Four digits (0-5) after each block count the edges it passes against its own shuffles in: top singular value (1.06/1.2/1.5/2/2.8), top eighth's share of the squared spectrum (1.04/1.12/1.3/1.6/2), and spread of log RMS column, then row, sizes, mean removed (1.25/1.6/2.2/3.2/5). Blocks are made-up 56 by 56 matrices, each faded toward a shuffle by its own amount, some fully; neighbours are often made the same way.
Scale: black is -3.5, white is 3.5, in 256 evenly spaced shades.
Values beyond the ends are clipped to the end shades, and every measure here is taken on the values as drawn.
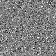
2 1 0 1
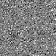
3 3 1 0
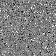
0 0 0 1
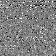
1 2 0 2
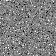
0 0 0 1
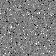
0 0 0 0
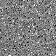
0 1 0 0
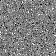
0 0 0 0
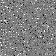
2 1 0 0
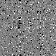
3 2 2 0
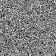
0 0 0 0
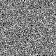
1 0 0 0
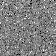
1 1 0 0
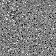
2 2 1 0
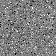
0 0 0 0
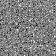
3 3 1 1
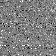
1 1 0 2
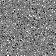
0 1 0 1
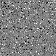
1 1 0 1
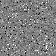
2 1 0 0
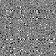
4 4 2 2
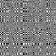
5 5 3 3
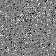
2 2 0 0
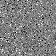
1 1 0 0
